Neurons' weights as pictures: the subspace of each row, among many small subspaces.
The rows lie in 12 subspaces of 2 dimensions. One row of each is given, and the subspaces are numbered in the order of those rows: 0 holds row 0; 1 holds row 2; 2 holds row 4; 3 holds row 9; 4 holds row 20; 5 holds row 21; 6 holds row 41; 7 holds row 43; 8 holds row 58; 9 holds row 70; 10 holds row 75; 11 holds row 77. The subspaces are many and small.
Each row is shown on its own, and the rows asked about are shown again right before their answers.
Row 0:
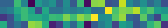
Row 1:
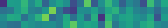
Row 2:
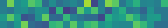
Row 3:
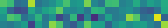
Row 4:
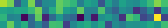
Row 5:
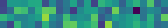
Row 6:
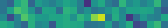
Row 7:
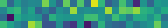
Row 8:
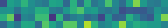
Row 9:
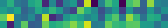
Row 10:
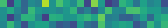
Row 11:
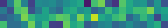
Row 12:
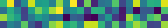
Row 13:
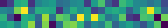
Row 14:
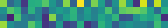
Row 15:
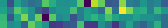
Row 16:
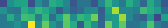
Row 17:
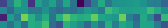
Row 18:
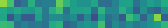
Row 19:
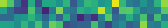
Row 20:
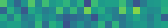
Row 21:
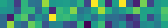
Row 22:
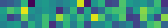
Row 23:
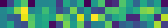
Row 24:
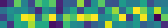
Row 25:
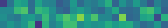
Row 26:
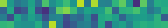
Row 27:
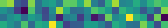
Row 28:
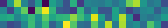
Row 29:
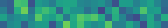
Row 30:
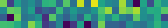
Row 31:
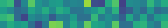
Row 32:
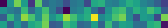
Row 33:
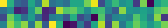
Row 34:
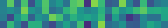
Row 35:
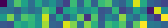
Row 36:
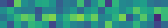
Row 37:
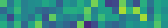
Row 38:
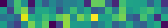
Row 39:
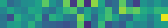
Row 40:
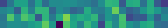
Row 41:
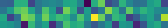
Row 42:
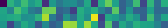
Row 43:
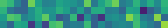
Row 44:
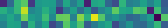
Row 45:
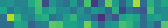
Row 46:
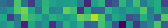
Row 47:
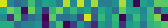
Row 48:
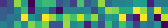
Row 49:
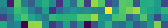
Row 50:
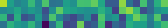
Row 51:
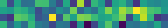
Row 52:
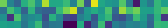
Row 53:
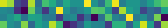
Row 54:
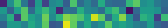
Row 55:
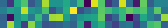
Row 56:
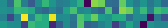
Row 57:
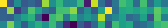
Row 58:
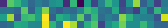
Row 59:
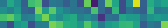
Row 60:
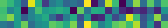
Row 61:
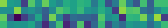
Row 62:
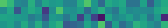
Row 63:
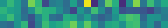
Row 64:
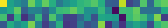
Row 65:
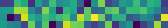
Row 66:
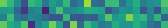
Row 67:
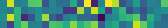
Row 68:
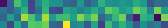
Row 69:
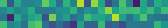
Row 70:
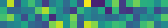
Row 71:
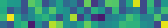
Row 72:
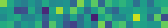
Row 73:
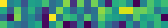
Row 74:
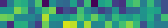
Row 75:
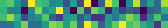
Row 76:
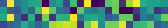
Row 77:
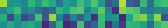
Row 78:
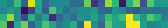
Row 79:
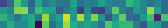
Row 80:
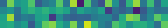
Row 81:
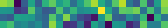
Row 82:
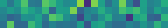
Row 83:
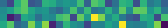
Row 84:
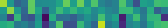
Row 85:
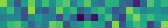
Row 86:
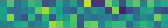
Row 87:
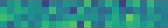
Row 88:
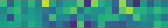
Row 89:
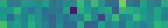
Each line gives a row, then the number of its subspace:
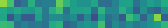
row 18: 2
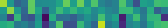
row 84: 8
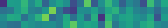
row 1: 1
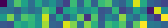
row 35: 2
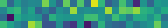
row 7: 0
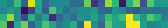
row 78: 5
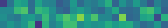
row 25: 7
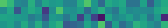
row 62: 6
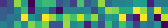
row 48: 8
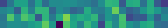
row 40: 11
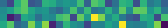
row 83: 7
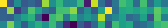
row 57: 1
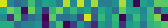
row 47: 8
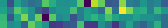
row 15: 9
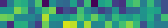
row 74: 3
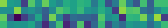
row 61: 11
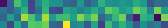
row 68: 8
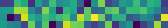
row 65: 6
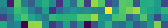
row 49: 0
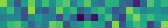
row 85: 9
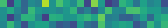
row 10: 1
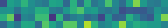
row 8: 2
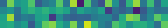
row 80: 8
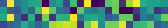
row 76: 9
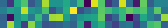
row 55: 3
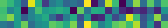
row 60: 10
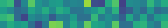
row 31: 9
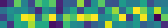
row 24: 2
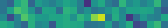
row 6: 6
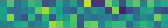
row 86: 9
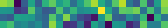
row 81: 5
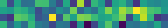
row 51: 2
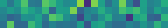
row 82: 3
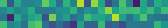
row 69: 0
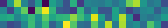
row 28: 9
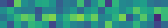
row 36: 2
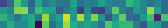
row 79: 7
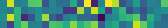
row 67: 1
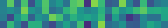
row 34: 5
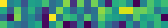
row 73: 2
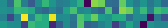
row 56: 9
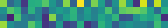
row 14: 8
